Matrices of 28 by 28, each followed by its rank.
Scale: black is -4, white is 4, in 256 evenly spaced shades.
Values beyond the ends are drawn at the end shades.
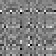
three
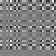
one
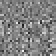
five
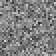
full rank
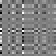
one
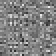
five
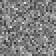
full rank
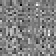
five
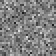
full rank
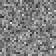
full rank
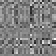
three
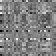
three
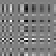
one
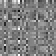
three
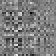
three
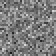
full rank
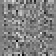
five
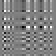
one
